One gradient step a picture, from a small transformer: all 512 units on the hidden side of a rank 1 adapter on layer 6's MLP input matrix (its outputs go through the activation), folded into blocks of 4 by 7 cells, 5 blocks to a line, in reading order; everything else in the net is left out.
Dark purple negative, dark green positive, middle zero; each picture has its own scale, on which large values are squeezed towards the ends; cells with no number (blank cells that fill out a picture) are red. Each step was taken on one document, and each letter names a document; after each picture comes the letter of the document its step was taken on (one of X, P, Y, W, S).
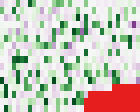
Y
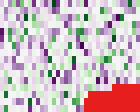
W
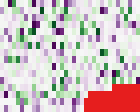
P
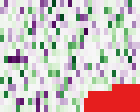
W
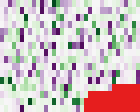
W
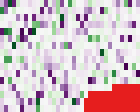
P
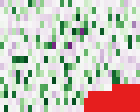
Y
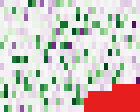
Y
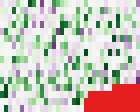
Y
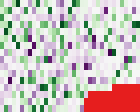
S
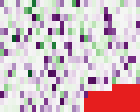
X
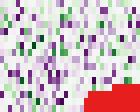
S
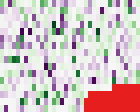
P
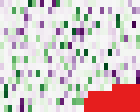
Y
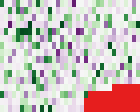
X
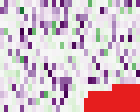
P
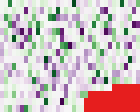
X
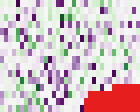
S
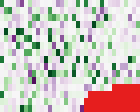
X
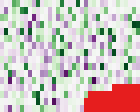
S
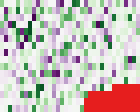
S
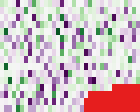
S
